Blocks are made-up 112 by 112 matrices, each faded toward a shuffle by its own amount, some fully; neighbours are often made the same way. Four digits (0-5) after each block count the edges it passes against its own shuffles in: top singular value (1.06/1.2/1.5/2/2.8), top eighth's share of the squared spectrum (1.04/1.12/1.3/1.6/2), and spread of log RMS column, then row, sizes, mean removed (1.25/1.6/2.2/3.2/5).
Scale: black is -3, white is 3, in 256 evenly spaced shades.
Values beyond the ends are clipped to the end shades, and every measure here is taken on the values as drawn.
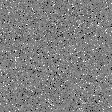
0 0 0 0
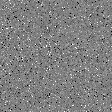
1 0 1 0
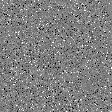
0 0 1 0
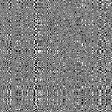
5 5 4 3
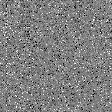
3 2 1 0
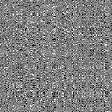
5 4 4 3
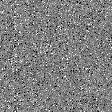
3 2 1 0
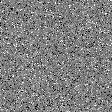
1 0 0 0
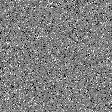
0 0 0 0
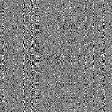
4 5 4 2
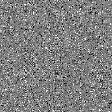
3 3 2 1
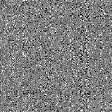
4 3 3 1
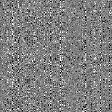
4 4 4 2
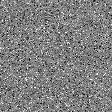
1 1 0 0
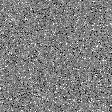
1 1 0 0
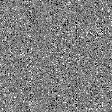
1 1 3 0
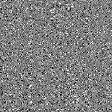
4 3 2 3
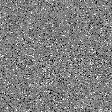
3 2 1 1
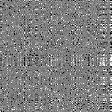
5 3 3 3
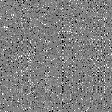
4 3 2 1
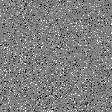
4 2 1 1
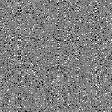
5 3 2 2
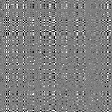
5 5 4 4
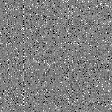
4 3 2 1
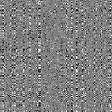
5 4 4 3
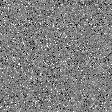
0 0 0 1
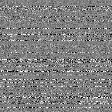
2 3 0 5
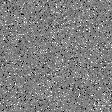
0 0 0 0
